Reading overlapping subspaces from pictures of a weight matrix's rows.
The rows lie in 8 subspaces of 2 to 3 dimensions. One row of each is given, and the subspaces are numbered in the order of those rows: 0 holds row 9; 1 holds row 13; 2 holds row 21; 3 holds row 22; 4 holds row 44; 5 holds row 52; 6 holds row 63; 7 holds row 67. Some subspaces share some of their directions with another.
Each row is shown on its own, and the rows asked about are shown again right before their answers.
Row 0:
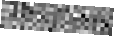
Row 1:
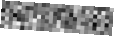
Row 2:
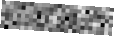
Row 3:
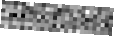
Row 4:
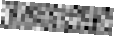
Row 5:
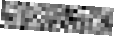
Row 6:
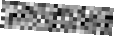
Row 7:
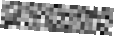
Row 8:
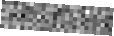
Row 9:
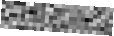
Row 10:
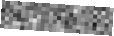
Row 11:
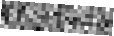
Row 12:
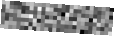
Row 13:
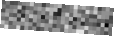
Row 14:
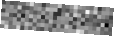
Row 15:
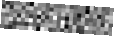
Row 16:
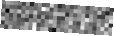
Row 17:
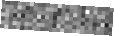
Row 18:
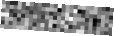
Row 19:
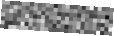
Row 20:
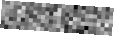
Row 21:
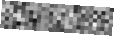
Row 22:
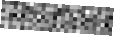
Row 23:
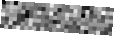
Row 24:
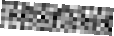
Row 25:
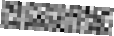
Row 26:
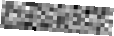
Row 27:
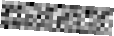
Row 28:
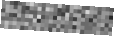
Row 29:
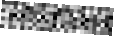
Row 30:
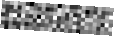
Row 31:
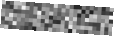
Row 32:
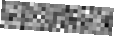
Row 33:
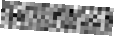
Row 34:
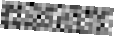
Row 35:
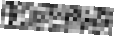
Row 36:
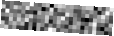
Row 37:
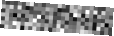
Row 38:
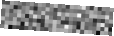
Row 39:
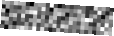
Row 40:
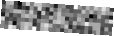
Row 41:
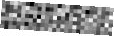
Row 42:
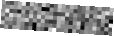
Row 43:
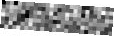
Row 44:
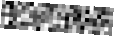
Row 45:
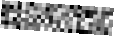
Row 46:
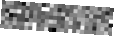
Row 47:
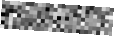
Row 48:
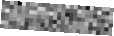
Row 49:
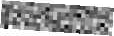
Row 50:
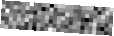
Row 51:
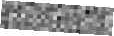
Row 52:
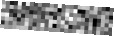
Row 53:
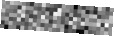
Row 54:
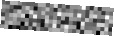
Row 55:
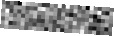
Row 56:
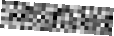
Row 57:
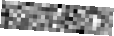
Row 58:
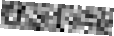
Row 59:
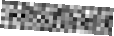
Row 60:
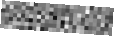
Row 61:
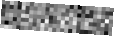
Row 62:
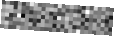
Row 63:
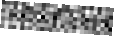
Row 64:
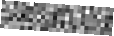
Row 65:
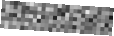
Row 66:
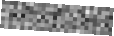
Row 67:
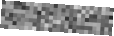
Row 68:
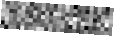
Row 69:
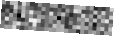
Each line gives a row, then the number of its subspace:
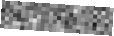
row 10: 2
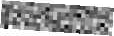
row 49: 6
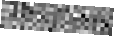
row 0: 2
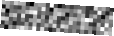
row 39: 0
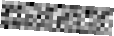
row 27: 0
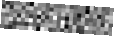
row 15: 4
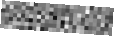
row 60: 4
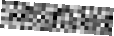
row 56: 4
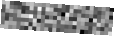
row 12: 3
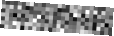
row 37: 2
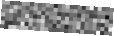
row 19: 6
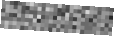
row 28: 3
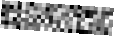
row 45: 7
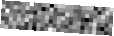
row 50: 0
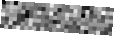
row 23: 4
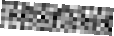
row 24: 6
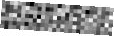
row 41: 3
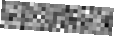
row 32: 5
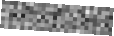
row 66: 5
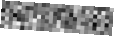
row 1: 2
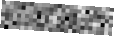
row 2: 7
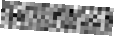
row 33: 2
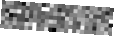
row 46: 0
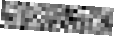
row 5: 5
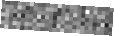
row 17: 7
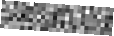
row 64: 4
